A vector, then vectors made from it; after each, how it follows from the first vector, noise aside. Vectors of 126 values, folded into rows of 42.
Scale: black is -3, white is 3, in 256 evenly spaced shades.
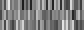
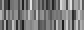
sign-scrambled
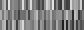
sign-scrambled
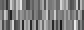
reversed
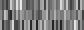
reversed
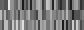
sign-scrambled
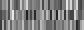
wrapped around
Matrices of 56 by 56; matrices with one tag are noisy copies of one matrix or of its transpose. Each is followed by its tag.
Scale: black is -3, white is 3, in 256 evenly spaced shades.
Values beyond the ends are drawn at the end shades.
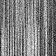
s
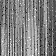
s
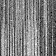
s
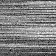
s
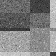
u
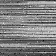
s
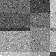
u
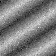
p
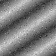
p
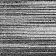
s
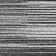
s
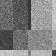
u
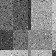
u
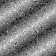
p
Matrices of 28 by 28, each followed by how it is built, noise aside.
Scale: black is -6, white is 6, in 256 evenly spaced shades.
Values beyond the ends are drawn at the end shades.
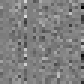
uneven columns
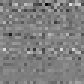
uneven rows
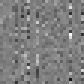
uneven columns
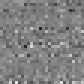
uneven rows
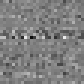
uneven rows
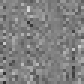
uneven columns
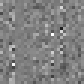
uneven columns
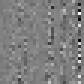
uneven columns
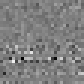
uneven rows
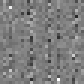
uneven columns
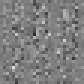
uneven columns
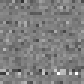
uneven rows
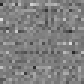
uneven rows
